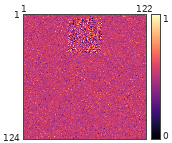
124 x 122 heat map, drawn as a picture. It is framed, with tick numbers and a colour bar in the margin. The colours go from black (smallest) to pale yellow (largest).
Roughest part: top middle. Odd patch: rougher, in the top middle. Slope: none. Stripes: none.
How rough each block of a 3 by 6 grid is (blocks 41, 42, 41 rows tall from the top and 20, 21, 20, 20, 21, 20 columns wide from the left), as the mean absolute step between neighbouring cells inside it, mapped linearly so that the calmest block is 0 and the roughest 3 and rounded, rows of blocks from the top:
003300 | 000000 | 000000
